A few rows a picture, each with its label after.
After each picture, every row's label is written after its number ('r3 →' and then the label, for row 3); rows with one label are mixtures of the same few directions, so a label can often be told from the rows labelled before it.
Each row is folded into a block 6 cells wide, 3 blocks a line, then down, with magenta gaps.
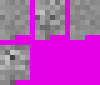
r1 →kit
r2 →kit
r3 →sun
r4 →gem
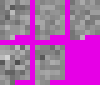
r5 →gem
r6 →sun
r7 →kit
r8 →kit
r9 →kit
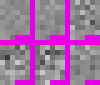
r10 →kit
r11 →gem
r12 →sun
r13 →kit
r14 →gem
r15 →gem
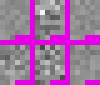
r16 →kit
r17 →kit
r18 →sun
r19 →kit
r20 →sun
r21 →gem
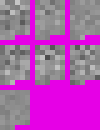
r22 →gem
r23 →gem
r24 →kit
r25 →gem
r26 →gem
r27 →sun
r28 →sun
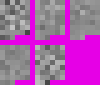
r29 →sun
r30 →gem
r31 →gem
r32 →sun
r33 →kit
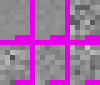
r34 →kit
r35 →gem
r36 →sun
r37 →gem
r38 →kit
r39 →gem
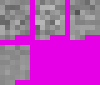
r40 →sun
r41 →sun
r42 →kit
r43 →gem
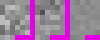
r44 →sun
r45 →kit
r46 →sun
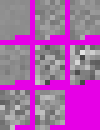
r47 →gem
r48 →kit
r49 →kit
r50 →gem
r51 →kit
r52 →gem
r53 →kit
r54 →sun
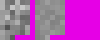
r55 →gem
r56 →kit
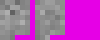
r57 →gem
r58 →kit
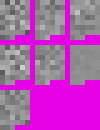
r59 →sun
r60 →gem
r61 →kit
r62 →sun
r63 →kit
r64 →gem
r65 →sun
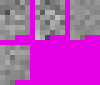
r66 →kit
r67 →kit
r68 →kit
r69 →gem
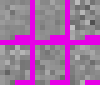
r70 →gem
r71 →gem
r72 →sun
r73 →gem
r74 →sun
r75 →kit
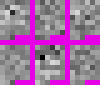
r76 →gem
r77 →sun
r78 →kit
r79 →kit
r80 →kit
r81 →sun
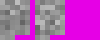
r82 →gem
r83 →sun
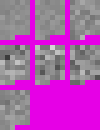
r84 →kit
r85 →kit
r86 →kit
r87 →kit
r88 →gem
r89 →sun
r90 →kit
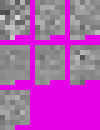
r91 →kit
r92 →sun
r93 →sun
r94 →gem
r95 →kit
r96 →gem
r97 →sun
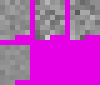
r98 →sun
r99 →kit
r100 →kit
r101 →sun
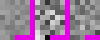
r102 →kit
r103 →kit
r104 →sun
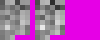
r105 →gem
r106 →gem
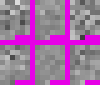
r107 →gem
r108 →kit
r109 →kit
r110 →gem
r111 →kit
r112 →gem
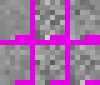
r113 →kit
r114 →kit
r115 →kit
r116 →gem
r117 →kit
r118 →kit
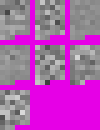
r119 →kit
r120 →sun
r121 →sun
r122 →gem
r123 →kit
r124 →kit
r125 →sun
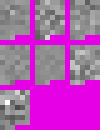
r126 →gem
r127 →kit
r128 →gem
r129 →kit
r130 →kit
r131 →sun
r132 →kit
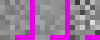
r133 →sun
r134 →sun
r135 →sun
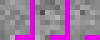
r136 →kit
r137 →kit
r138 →gem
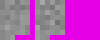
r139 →gem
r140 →sun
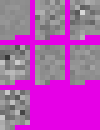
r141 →sun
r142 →kit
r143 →gem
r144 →kit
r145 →kit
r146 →sun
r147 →sun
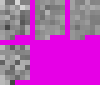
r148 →gem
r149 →gem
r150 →gem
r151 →kit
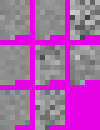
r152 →kit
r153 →kit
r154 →kit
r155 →sun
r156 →kit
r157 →kit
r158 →sun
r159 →kit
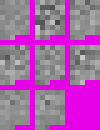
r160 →kit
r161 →sun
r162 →gem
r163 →kit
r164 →sun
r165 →gem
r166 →gem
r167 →gem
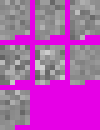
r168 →sun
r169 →gem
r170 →kit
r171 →kit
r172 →sun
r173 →sun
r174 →gem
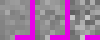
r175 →kit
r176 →kit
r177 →kit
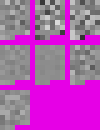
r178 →sun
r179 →sun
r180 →kit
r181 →sun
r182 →gem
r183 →sun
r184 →sun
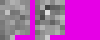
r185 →kit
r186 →gem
